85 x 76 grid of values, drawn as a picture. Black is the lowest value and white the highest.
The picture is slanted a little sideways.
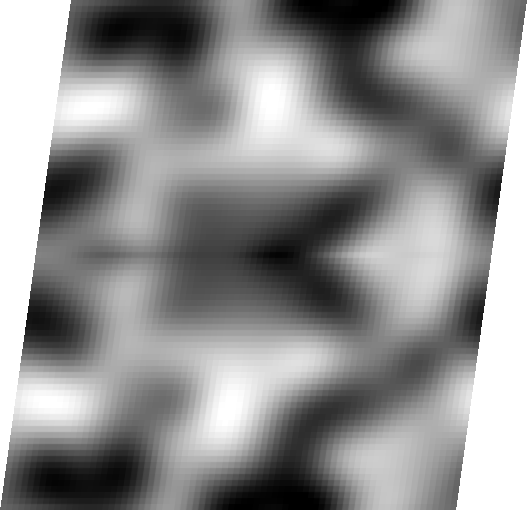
No single row or column stands out from its neighbours. No overall slope runs across the table. There are no lone odd cells. Overall the values sit about 50% of the way up the scale. The top and bottom halves mirror each other.
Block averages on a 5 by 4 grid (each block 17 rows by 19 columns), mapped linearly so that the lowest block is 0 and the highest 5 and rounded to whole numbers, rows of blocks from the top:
1305 / 4542 / 3105 / 4542 / 1305
